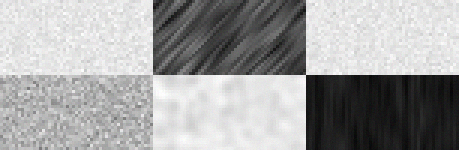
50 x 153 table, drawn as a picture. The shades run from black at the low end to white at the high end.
The table splits into 2 rows of 3 panels. Panel 1,1: very high, fine-grained, faint in contrast. Panel 1,2: low, slanting up to the right. Panel 1,3: very high, fine-grained, faint in contrast. Panel 2,1: high, fine-grained. Panel 2,2: very high, blotchy, faint in contrast. Panel 2,3: very low, streaked downward, faint in contrast.
